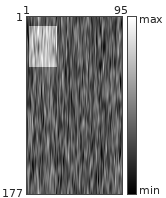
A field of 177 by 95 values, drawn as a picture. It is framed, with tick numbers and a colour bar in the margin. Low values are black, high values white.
An odd patch, higher than its surroundings, sits in the top left. The ninth with the highest average is the top left. Streaks run downward. Neither half mirrors the other.
